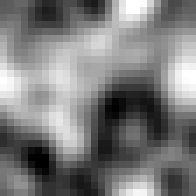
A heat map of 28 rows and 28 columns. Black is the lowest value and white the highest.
Grain: blotchy. Ninth with the lowest average: bottom left. Lone odd cells: none.
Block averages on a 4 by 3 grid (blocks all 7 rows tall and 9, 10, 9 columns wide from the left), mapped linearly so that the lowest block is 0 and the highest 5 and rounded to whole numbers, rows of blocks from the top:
1 3 3 / 5 4 4 / 3 1 0 / 0 0 2
